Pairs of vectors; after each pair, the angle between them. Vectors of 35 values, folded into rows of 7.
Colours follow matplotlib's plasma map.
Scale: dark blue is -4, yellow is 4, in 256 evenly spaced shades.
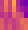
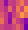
partly opposed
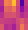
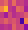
orthogonal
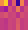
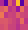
nearly opposite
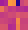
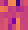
nearly parallel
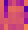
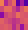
orthogonal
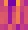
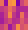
nearly opposite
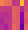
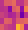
orthogonal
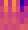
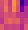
nearly parallel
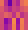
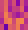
orthogonal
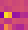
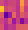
partly opposed
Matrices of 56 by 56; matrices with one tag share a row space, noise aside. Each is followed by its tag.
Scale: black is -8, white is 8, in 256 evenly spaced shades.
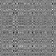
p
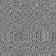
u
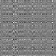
p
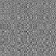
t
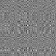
t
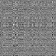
p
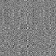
t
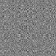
t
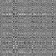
p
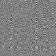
u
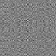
t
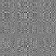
t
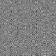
u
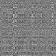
p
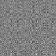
u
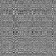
p
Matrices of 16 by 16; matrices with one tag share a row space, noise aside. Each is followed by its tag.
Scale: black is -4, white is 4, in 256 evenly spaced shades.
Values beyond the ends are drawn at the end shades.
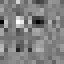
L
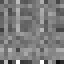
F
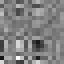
L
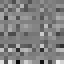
F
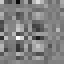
L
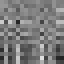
F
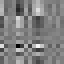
L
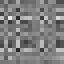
F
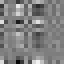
L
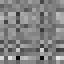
F
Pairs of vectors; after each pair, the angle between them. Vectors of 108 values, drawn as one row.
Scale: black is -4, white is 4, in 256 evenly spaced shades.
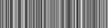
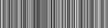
orthogonal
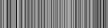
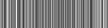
nearly opposite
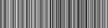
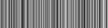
orthogonal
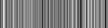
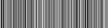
partly opposed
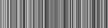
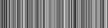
nearly opposite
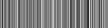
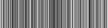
partly opposed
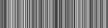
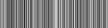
nearly opposite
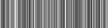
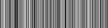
nearly opposite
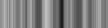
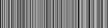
orthogonal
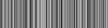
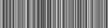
nearly opposite
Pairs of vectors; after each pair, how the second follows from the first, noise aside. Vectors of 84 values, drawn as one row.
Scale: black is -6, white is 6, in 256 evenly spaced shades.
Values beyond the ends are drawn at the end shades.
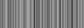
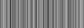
wrapped around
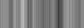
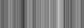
negated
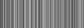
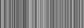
sign-scrambled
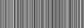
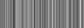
sign-scrambled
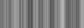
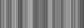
wrapped around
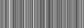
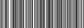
scaled up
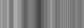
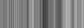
reversed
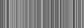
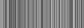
negated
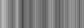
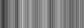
negated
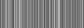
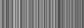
sign-scrambled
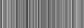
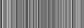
copied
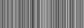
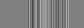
partly zeroed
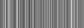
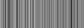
negated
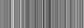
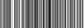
scaled up
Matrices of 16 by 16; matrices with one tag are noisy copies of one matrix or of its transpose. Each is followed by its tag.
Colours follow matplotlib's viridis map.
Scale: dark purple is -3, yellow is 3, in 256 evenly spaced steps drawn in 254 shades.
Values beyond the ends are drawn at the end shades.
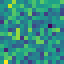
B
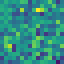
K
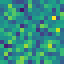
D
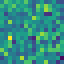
K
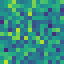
B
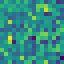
K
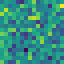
B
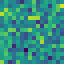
B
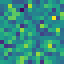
D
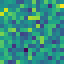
B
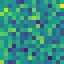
B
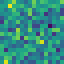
B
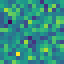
D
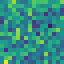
B
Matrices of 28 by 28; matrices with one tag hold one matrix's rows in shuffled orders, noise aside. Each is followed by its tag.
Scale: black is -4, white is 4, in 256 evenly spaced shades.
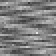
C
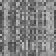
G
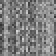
G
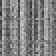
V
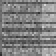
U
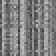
V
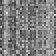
G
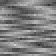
C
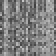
G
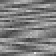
C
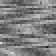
C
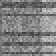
U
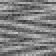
C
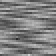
C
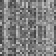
G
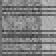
U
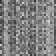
G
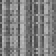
V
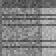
U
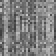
G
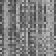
G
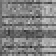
U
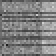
U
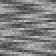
C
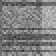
U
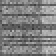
U
